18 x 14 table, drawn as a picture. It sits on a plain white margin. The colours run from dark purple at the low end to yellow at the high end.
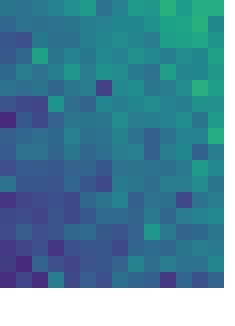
The halves do not mirror each other. The top right is the ninth with the highest average. The ninth with the lowest average is the bottom left. The field climbs toward the top right. Overall the values sit about 40% of the way up the scale. The grain is fine, like static. No regular stripes run through it.
